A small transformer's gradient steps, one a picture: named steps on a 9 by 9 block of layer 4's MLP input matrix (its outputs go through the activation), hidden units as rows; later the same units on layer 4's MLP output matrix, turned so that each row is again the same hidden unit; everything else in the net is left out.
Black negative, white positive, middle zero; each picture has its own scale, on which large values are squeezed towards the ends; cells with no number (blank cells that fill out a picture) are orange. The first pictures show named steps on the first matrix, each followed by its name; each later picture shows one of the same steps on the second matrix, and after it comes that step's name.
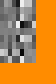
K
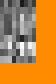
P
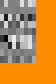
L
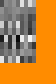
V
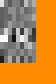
P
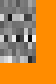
L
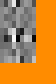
P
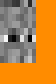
P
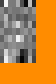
K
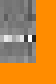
V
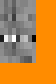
V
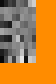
K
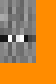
V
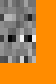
L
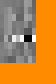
V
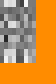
K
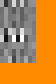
P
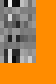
K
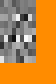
L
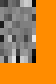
K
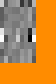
P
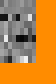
L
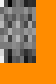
K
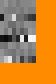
L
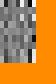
K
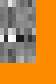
P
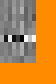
V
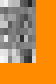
K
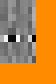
V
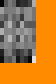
K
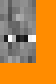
V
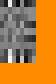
K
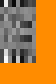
K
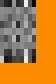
K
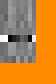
V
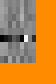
V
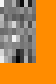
K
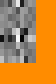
P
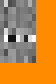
P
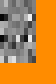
L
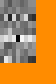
L
